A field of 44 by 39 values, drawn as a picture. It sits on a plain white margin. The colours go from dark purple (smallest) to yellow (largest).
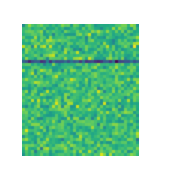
Odd lines: row 13. Slope: none. Average level on the scale: 70%. Histogram: skewed, a long tail of low values.
